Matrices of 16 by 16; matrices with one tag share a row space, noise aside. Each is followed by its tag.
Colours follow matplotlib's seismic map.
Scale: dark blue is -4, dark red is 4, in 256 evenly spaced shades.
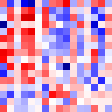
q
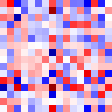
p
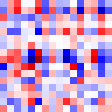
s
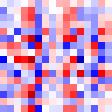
s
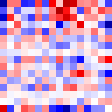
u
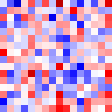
u
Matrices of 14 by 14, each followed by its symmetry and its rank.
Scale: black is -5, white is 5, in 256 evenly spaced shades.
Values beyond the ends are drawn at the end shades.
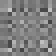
symmetric, rank two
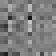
neither, rank two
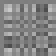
symmetric, rank one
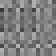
neither, rank two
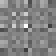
symmetric, rank two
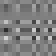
neither, rank one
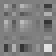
symmetric, rank one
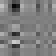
neither, rank one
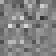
neither, rank three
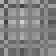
symmetric, rank one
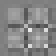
symmetric, rank two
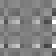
neither, rank one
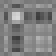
symmetric, rank one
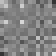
symmetric, rank two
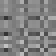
neither, rank two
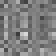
neither, rank two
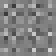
symmetric, rank two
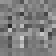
neither, rank three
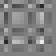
symmetric, rank one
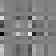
neither, rank one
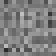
neither, rank three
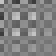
symmetric, rank one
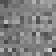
neither, rank three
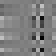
neither, rank one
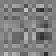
neither, rank two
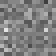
neither, rank three
